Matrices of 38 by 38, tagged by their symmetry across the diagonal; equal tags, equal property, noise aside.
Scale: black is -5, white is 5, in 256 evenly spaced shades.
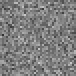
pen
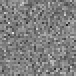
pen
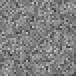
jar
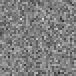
pen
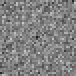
jar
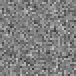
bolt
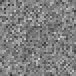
jar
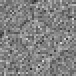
jar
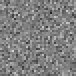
bolt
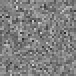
bolt
